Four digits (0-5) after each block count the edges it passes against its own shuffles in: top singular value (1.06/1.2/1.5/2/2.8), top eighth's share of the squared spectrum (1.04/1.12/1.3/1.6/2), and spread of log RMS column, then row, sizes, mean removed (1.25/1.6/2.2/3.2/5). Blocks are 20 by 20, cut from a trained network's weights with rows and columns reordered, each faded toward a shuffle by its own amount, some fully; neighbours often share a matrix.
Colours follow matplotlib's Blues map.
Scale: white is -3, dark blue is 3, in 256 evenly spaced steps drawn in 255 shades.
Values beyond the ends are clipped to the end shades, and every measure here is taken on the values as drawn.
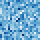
1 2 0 0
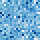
1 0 0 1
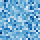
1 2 1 0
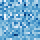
2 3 0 2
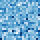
1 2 1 1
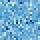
1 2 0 1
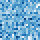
0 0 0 0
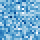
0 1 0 0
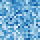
0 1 0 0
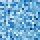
0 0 0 0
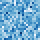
0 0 0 0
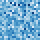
0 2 0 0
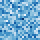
0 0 0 0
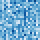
1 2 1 0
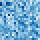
2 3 0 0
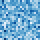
1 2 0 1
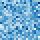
1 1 0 0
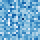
1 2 1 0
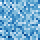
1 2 0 0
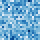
2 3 0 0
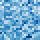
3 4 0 0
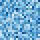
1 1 1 0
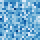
2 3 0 0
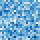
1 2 0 0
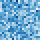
1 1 0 0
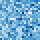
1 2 0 1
